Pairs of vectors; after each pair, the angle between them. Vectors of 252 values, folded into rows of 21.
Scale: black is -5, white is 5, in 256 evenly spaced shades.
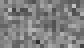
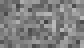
partly opposed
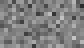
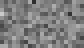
partly aligned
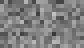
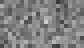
partly aligned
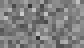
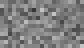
partly opposed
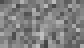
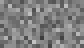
partly opposed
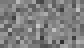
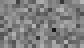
partly opposed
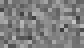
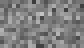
orthogonal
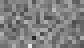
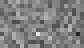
orthogonal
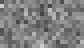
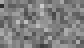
nearly opposite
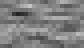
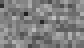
partly aligned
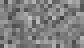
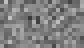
nearly opposite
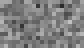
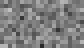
orthogonal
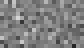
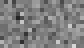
nearly opposite
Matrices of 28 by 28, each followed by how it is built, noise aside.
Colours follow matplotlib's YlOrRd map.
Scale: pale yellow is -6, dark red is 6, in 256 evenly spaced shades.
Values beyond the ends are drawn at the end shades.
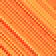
Toeplitz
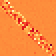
banded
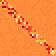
banded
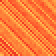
Toeplitz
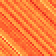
Toeplitz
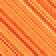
Toeplitz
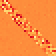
banded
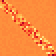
banded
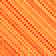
Toeplitz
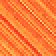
Toeplitz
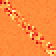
banded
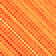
Toeplitz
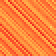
Toeplitz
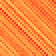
Toeplitz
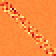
banded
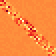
banded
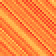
Toeplitz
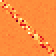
banded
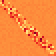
banded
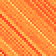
Toeplitz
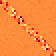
banded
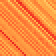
Toeplitz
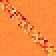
banded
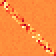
banded
